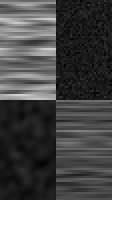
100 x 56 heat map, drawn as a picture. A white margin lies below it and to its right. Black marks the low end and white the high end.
The table splits into 2 rows of 2 panels. Panel 1,1: middling, streaked across, strong in contrast. Panel 1,2: very low, fine-grained, faint in contrast. Panel 2,1: very low, blotchy, faint in contrast. Panel 2,2: low, streaked across.
